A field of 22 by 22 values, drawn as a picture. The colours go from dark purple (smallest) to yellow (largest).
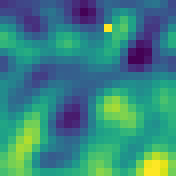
Ninth with the highest average: bottom right. Ninth with the lowest average: top right. Lone odd cells: 1, higher than its neighbours. Slope: up to the bottom.
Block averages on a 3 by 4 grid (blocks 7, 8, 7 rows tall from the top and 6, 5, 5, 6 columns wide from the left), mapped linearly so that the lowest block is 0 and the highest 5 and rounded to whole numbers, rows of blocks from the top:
1 1 2 0 / 2 0 3 2 / 5 1 4 5
